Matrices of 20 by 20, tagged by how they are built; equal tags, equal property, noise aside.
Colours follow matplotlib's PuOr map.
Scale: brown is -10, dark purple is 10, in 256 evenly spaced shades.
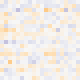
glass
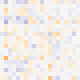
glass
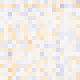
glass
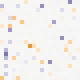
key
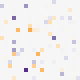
key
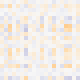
glass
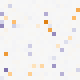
key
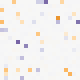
key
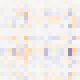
glass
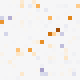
key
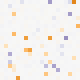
key
